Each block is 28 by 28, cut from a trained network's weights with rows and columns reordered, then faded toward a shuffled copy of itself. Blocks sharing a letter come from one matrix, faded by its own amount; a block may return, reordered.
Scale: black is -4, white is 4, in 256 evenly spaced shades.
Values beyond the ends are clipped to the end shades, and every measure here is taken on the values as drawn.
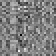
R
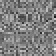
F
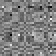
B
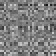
F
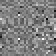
B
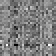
R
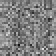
R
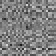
F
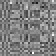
B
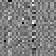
B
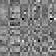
B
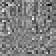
R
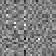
B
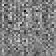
R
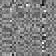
B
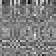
F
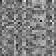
R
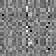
B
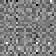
B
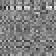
F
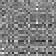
F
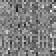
R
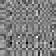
B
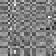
B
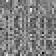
R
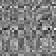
F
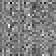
R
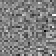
R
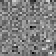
R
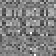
F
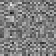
F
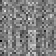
R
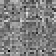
R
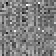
R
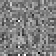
R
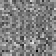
R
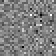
B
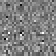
B
